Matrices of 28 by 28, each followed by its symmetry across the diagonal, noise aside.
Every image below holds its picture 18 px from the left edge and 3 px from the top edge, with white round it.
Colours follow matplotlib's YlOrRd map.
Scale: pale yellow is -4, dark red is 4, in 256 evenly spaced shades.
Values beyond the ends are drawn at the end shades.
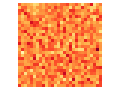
neither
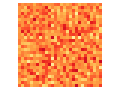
symmetric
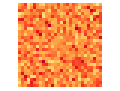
symmetric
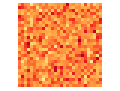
neither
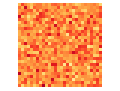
neither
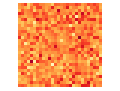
antisymmetric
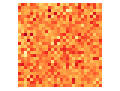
symmetric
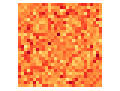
symmetric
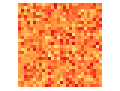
antisymmetric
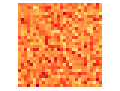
antisymmetric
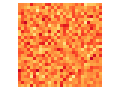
antisymmetric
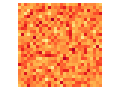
symmetric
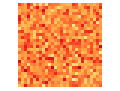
neither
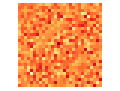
symmetric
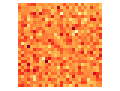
antisymmetric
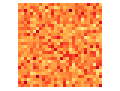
neither
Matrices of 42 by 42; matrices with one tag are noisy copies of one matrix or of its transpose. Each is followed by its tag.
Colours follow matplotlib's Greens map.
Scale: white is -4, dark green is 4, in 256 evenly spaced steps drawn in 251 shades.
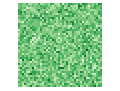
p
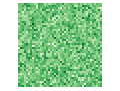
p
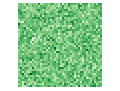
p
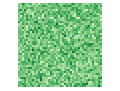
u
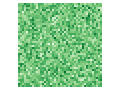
p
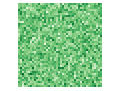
p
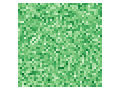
p
